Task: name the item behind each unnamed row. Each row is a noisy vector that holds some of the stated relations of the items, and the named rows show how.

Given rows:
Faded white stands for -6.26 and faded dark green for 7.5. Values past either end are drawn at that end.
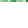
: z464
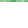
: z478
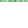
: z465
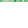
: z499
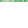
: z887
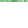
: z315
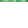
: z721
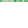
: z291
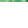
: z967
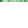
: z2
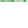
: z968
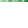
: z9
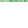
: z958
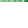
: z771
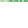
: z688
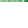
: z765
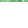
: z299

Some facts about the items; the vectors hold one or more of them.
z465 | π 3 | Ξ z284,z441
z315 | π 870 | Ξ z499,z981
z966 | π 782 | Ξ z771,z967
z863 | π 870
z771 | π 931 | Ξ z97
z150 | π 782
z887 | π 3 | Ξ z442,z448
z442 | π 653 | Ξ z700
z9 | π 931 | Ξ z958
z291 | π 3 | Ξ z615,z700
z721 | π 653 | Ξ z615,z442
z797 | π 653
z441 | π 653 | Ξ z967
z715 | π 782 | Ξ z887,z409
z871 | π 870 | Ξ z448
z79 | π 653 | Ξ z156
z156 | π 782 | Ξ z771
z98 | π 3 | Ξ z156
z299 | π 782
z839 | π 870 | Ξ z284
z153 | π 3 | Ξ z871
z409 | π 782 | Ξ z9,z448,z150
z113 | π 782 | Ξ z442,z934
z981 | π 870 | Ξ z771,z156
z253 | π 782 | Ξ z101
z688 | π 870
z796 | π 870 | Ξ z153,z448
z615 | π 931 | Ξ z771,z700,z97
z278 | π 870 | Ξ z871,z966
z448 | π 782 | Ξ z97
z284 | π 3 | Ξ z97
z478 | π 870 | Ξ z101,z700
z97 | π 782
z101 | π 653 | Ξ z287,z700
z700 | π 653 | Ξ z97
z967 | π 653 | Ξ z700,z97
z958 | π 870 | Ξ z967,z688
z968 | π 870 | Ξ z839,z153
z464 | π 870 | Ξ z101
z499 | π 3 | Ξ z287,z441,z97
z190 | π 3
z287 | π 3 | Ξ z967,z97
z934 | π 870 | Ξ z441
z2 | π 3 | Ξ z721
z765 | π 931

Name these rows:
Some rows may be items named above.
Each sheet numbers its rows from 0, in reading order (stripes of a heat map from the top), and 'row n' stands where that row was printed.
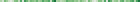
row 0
z98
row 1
z771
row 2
z958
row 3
z98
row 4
z9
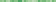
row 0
z448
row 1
z958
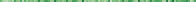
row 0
z190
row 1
z442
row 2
z442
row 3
z796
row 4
z442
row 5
z441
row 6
z79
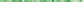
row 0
z156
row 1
z278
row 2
z839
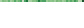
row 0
z771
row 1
z934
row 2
z101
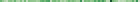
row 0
z284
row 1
z966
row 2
z871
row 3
z101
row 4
z153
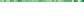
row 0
z715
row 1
z863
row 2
z253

